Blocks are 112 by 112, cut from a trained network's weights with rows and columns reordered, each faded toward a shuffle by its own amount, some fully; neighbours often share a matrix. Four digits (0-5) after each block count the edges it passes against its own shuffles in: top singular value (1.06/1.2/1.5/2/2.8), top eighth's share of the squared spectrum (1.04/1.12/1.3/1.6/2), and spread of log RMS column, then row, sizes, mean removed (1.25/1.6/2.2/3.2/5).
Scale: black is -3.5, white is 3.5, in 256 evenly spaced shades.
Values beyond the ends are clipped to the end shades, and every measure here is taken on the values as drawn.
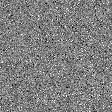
1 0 0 0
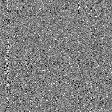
3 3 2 1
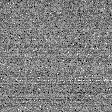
3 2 0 1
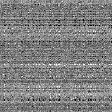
5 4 3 3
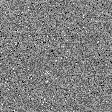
0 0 0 0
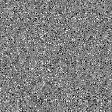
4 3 0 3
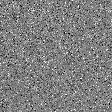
0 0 0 0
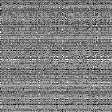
5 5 3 3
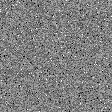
0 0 0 0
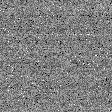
2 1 0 0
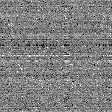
4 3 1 2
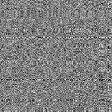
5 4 2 3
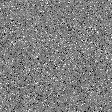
0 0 0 0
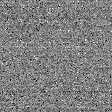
2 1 0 0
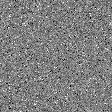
1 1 0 0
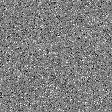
2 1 0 1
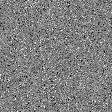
1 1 0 0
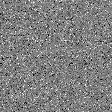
2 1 0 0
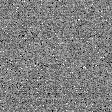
2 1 0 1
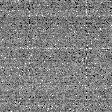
3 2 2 1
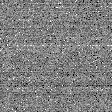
3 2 1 1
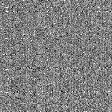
3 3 0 2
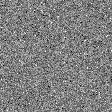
1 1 0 0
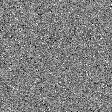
2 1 0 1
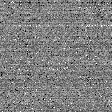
3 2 1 1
